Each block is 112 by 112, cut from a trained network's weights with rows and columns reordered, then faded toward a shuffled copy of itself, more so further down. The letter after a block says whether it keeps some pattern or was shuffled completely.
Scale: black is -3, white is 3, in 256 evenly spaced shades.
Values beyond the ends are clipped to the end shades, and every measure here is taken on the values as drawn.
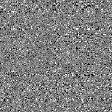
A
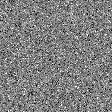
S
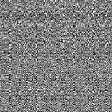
A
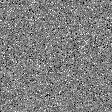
S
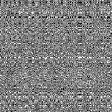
A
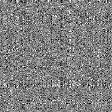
A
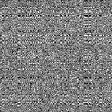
A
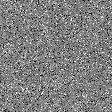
S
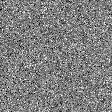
S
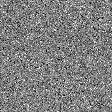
S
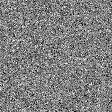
S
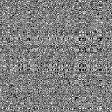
A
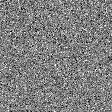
S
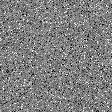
S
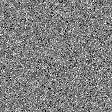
S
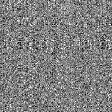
A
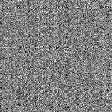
A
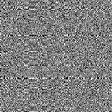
A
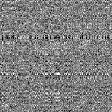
A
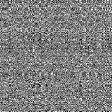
A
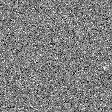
S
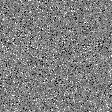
S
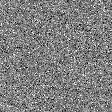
S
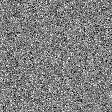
S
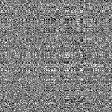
A
